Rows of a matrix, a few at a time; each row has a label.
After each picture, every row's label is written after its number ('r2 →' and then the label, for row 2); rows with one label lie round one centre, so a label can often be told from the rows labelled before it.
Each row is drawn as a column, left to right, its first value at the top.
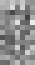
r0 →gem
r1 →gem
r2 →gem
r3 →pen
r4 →gem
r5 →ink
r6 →pen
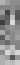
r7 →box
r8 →ink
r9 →pen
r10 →ink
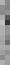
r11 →pen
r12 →box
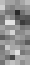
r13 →gem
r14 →pen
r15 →pen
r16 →ink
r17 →box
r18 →box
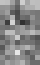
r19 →gem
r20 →box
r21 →pen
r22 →ink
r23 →box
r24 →box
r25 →gem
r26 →gem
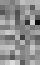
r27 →pen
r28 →pen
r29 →pen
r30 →ink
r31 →gem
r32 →box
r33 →pen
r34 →box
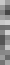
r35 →gem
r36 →pen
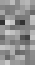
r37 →box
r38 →pen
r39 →pen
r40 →box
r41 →box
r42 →gem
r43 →pen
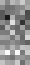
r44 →ink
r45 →ink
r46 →pen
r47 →ink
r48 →box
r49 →ink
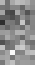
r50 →box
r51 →ink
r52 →ink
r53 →box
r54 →pen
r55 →ink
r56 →ink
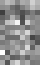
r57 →ink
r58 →gem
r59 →pen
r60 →pen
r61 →ink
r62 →pen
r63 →gem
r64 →gem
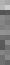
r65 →gem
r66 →gem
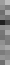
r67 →box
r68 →box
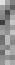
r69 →box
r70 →ink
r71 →pen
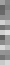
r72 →pen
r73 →pen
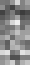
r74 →ink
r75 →ink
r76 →pen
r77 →pen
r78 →ink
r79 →ink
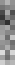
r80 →ink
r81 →box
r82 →ink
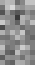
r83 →pen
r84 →gem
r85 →gem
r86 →ink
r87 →pen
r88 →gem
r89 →gem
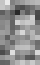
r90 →gem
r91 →gem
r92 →ink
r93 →pen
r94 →pen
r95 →pen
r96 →pen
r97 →ink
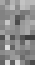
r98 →gem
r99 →pen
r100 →gem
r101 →box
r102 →gem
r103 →gem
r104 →gem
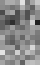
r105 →ink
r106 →box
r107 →box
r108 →ink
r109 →gem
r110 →ink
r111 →pen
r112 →box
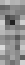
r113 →pen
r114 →box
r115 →box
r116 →gem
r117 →pen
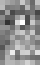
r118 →gem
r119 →box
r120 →ink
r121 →pen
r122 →pen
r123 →ink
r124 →pen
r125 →ink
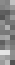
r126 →ink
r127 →ink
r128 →gem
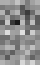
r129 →box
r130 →pen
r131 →box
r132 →box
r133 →pen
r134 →ink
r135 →pen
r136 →box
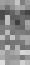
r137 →ink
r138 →pen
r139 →ink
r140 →box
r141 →ink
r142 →ink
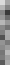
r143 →gem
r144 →ink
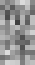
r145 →pen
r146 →ink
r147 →pen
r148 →box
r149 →gem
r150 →box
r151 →pen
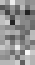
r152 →pen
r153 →pen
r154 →box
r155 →pen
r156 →gem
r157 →ink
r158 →ink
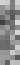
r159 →box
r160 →gem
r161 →ink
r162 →pen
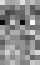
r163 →box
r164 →ink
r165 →pen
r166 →ink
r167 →box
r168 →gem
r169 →pen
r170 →ink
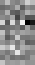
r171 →pen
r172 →box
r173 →pen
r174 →ink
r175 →pen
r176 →box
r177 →box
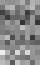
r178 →ink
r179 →ink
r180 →gem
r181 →ink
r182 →box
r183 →ink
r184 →gem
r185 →box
